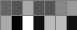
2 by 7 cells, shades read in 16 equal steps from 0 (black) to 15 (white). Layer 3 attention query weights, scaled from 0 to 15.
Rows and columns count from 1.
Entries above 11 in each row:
0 1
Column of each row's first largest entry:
3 3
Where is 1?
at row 2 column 4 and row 2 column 7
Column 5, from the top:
5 11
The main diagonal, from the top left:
6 0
